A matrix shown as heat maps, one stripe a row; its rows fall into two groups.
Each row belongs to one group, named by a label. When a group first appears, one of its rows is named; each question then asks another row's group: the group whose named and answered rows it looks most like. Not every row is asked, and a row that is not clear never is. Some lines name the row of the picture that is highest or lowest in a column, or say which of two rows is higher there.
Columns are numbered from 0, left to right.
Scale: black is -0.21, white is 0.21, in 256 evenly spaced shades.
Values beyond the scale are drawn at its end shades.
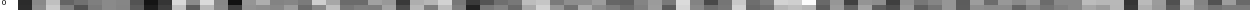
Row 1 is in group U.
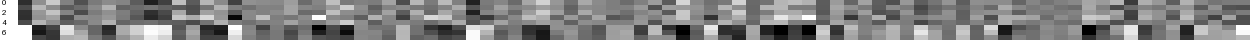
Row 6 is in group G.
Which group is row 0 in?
U
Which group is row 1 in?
U
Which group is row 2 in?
U
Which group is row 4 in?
U
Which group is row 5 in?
G
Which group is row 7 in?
G
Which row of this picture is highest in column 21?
3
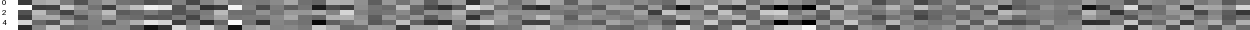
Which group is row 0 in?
U
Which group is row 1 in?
G
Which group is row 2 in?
U
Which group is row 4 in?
G
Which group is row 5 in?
U
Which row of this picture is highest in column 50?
2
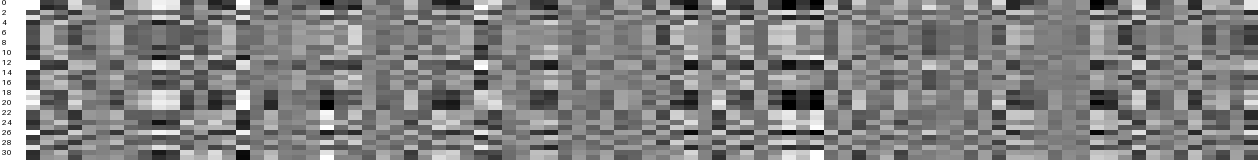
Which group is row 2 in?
U
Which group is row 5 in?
U
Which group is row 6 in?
U
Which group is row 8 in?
U
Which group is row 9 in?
U
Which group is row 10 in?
U
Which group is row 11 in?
U
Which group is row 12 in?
G
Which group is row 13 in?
G
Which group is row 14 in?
U
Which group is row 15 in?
U
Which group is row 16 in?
U
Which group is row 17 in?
U
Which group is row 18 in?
G
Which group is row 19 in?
G
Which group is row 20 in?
G
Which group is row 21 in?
G
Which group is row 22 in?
U
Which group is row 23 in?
U
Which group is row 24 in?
U
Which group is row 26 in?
G
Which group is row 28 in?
U
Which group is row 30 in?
U
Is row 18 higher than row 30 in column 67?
Yes
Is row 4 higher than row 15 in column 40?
Yes
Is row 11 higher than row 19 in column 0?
No
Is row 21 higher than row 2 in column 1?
No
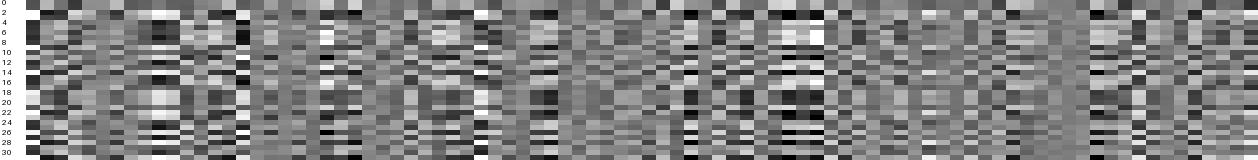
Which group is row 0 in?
U
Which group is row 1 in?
U
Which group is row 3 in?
G
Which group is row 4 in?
U
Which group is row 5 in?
U
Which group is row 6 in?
U
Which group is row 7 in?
U
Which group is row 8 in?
U
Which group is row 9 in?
G
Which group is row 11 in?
G
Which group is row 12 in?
U
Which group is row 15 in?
U
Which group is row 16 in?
U
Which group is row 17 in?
U
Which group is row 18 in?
G
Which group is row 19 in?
G
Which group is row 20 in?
G
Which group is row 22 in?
G
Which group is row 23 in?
G
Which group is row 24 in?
U
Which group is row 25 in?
U
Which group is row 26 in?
G
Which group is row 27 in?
U
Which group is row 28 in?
G
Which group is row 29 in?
U
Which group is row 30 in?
U
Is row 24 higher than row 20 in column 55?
Yes
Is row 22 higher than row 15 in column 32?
Yes
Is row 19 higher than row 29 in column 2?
No
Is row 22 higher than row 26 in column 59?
No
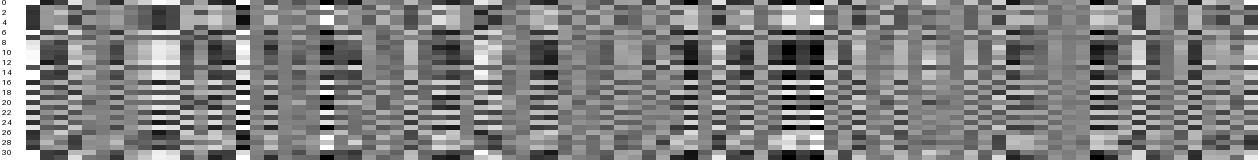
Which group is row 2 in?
U
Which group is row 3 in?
U
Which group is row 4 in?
U
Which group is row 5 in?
U
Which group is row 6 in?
G
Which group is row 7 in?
U
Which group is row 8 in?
G
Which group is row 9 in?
G
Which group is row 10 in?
G
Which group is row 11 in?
G
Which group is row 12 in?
G
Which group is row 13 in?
U
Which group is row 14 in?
G
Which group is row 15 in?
G
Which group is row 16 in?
U
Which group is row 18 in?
U
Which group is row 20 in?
U
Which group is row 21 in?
G
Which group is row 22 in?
U
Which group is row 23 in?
G
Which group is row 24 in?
U
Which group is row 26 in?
U
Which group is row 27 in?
U
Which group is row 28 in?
U
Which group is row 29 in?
U
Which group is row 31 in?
G
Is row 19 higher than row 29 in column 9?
Yes
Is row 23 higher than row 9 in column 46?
Yes
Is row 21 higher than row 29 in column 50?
No
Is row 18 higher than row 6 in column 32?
No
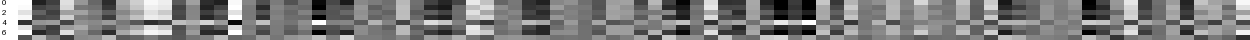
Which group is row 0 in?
G
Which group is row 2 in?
G
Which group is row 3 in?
G
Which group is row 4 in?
U
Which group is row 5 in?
G
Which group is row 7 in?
U
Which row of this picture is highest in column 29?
4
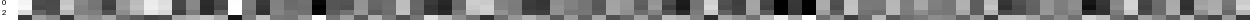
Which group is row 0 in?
G
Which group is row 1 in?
G
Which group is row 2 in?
G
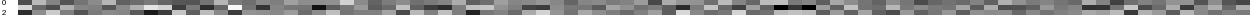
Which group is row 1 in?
G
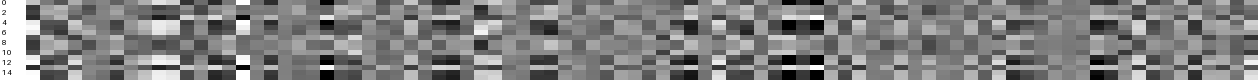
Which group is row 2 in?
U
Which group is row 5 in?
G
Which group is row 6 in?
G
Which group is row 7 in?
U
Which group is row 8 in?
U
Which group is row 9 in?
U
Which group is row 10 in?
U
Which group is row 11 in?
G
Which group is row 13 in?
U
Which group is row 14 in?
G
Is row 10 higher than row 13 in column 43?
Yes
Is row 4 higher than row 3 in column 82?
Yes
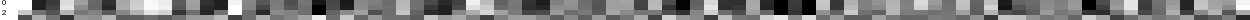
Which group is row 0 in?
G
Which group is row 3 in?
U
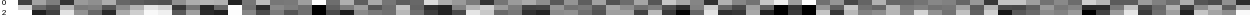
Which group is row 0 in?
U
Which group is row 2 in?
G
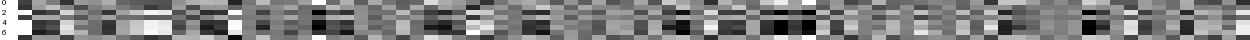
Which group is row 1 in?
U
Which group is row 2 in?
G
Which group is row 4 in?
G
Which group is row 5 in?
G
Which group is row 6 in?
G
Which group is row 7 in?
U
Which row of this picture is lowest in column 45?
0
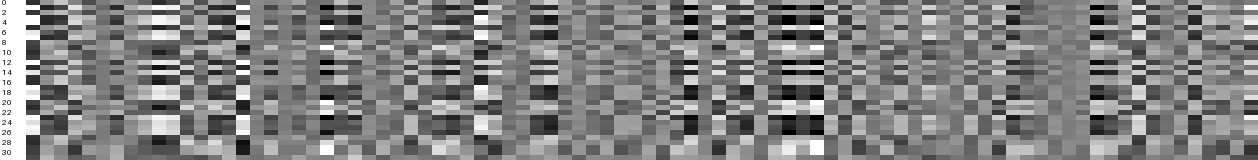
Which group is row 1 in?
G
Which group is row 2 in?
U
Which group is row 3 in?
G
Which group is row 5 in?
U
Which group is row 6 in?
G
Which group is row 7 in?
G
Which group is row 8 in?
U
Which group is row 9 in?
U
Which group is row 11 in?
U
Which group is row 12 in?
G
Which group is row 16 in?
U
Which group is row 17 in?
G
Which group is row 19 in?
G
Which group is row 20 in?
U
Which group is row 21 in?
U
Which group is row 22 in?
U
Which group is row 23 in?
G
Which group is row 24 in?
G
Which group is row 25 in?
G
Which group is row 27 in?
U
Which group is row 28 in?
U
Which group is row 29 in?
U
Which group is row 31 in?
U
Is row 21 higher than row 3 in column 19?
Yes
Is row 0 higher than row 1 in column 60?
Yes
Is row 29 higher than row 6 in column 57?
No
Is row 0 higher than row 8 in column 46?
No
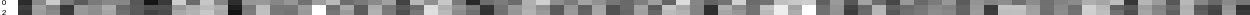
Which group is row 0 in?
U
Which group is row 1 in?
U
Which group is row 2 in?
U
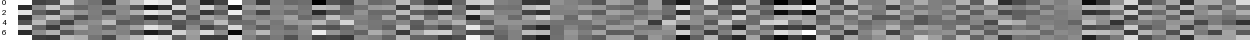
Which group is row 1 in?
U
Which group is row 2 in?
G
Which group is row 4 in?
U
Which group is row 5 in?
G
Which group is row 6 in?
U
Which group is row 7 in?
G
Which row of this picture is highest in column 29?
6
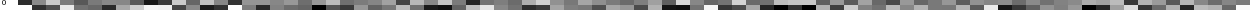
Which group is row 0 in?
U
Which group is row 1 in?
G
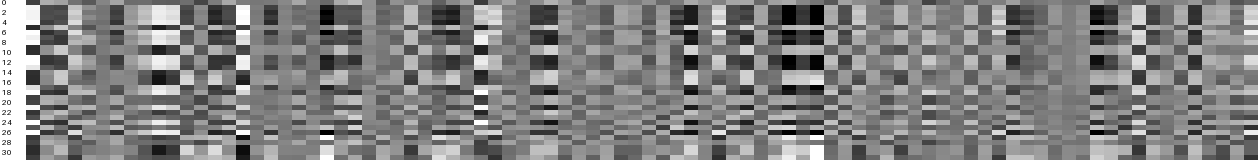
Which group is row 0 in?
U
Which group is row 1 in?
G
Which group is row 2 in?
G
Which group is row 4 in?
G
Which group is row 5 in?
U
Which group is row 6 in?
G
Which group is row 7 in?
G
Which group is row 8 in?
G
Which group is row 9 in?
U
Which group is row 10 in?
U
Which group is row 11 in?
G
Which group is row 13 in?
G
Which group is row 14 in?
U
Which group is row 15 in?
U
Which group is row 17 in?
G
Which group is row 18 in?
G
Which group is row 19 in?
U
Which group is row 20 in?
U
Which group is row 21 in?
G
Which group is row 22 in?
U
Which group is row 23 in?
U
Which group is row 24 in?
G
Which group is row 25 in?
U
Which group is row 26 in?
G
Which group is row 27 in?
U
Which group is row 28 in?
U
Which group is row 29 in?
U
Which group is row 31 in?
U
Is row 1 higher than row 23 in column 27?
Yes
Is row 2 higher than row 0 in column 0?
Yes
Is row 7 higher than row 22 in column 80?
No
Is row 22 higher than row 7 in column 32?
No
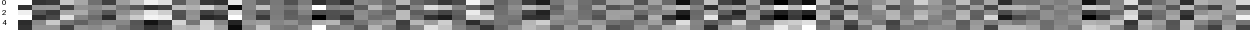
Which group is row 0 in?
G
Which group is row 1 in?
U
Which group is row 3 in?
G
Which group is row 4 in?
U
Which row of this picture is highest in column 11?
4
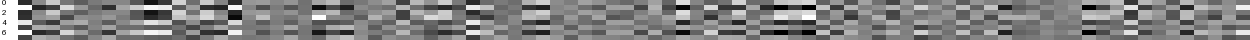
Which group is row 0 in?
U
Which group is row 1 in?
G
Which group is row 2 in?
U
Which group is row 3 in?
U
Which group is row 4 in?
G
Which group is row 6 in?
G
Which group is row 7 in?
U
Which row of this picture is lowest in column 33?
3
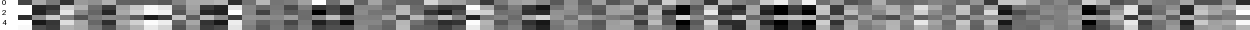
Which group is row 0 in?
U
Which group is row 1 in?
G
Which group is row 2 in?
G
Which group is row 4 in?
G
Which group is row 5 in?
G
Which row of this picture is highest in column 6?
0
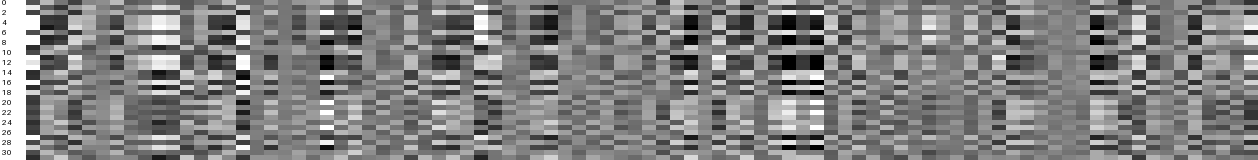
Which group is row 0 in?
U
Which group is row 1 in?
G
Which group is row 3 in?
G
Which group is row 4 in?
G
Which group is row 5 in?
G
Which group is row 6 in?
U
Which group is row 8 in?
G
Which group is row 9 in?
U
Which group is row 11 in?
G
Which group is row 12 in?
G
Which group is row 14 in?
U
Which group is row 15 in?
U
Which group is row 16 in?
G
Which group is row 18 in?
G
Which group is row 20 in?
U
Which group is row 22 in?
U
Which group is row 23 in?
U
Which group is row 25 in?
U
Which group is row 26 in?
U
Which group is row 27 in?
G
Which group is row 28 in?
U
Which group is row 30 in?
U
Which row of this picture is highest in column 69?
11
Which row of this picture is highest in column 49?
11
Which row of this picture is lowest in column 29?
11
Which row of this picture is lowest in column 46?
11
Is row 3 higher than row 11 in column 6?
Yes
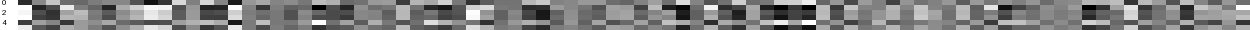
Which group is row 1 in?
G
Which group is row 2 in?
G
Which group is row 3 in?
G
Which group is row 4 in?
U
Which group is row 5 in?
G
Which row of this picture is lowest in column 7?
4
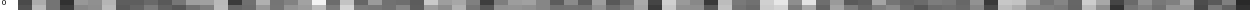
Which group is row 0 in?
U
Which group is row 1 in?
U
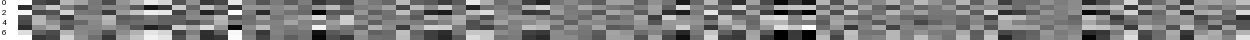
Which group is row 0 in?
G
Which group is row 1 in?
U
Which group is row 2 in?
G
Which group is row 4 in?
U
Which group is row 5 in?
U
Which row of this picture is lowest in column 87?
3
